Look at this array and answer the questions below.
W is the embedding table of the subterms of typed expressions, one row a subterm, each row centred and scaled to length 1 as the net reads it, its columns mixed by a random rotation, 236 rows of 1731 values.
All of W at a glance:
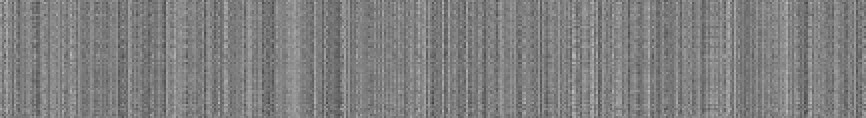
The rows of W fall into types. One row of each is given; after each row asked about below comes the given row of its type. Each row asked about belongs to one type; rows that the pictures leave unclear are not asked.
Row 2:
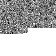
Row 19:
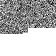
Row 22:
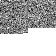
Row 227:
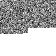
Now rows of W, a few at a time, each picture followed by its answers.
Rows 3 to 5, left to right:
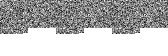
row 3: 227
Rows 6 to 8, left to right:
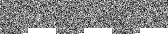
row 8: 227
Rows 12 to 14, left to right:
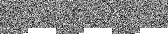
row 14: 22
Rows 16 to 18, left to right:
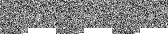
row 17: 22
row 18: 19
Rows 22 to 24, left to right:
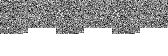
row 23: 22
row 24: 22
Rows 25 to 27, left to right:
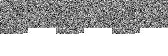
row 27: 227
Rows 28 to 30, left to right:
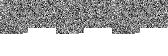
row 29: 227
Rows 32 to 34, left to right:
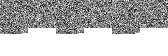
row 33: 227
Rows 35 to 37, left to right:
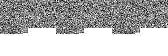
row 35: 22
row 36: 22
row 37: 19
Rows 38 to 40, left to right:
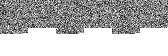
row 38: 227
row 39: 19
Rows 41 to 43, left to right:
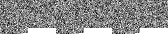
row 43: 2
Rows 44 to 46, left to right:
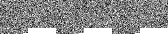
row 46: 22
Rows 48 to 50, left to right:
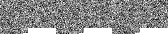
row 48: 227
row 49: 2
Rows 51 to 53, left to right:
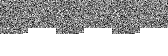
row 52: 22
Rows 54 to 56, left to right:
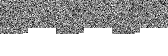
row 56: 19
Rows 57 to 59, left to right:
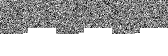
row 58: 19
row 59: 227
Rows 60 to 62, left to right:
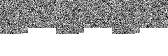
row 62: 2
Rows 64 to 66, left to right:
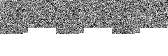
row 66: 22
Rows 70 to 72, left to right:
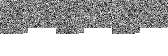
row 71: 22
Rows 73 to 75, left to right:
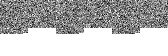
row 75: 22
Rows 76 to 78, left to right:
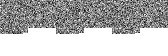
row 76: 19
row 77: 227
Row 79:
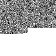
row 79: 2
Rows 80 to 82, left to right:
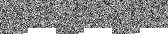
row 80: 2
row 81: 19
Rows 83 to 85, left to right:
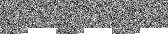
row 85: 227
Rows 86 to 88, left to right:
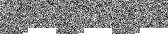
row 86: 19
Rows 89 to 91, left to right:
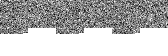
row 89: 22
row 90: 227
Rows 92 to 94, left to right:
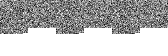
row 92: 227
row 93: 22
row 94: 22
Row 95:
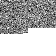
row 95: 22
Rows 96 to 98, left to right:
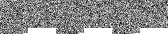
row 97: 19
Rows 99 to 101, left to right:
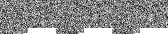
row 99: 2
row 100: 19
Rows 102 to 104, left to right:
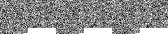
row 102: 2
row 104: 2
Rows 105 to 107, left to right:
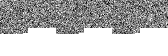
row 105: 227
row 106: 19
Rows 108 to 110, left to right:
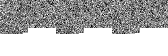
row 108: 19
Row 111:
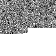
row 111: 2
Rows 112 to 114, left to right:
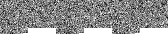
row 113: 22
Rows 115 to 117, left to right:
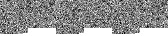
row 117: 2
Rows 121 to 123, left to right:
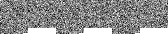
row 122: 2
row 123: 22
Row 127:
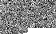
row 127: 2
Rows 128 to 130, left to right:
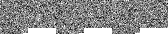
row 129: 227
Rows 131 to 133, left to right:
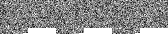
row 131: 227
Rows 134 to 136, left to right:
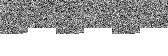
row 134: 2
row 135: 22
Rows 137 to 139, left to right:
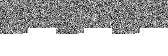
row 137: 227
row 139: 2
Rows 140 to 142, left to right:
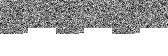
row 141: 22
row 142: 19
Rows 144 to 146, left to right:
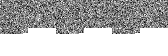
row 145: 227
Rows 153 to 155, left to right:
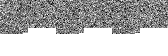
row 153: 19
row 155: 22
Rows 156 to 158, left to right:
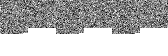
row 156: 19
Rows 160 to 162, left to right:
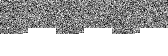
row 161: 22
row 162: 227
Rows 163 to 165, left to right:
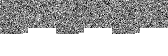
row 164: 19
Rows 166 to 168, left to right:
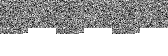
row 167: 22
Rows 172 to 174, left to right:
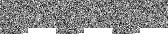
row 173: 227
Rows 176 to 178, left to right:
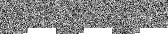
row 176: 2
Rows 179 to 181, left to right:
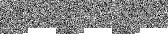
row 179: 227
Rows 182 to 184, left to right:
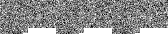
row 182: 19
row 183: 2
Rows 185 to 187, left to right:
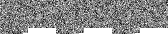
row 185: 19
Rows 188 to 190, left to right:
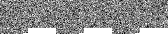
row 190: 2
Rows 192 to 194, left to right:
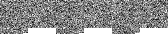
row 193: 22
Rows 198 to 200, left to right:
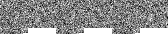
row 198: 227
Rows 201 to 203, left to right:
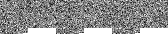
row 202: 22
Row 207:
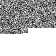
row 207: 227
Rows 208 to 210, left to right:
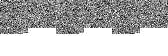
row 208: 22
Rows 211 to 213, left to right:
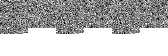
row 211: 22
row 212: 2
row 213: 2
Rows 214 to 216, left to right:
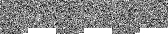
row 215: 22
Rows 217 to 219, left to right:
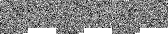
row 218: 19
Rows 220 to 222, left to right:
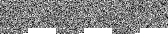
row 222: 19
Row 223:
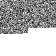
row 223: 227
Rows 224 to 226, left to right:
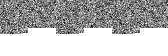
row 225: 2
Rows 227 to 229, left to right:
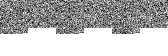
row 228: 22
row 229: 22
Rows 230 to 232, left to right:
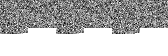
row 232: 2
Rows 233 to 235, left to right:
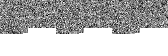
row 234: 2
